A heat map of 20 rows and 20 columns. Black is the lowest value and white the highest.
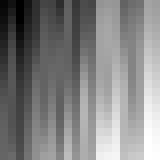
Ninth with the lowest average: top left. Slope: up to the bottom right. Average level on the scale: 50%. Grain: streaks running down. Ninth with the highest average: bottom right.
